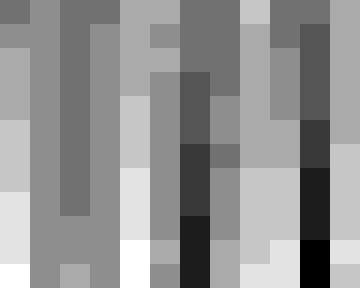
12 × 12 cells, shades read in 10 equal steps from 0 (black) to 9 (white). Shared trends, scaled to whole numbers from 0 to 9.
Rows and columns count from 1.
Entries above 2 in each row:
12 12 12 12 12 11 10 10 10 10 10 10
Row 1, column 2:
5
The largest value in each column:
9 5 6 5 9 6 4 6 8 8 4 8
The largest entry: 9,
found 3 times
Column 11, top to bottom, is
4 3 3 3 3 2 2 1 1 1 0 0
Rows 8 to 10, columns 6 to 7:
5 2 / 5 2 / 5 1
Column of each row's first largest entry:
9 5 1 1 5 1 1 5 1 1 5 1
